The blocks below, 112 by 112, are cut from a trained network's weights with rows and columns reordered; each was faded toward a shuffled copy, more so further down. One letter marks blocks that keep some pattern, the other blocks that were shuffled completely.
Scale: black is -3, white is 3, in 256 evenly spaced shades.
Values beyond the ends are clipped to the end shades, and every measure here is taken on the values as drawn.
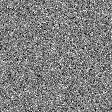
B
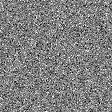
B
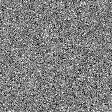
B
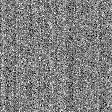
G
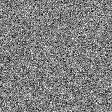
B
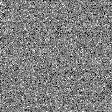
G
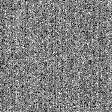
G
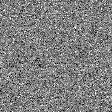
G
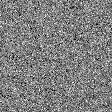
B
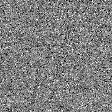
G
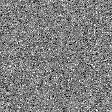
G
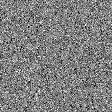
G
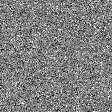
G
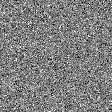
B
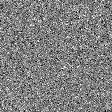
B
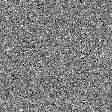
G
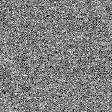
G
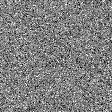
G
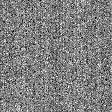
G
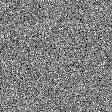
B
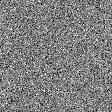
B
